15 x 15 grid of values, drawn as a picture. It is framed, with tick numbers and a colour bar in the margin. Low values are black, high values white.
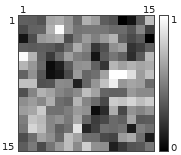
Histogram: bell-shaped. Ninth with the highest average: middle right. Slope: none. Ninth with the lowest average: top right. Average level on the scale: 50%.
